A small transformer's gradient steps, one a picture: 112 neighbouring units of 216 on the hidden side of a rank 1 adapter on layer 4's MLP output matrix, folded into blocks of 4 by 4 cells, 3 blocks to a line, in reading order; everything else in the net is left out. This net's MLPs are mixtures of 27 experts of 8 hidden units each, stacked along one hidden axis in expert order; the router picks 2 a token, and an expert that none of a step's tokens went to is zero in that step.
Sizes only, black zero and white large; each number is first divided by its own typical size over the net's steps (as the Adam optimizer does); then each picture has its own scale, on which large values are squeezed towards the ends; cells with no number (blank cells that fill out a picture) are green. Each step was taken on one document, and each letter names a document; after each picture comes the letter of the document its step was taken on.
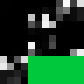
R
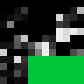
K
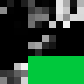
R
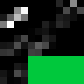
K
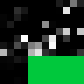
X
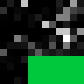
X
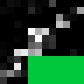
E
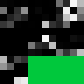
R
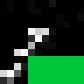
E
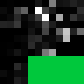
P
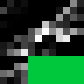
P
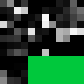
P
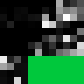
R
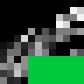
K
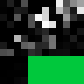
X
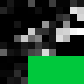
P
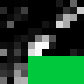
K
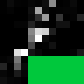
E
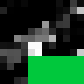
X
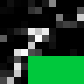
E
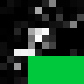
E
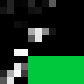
E
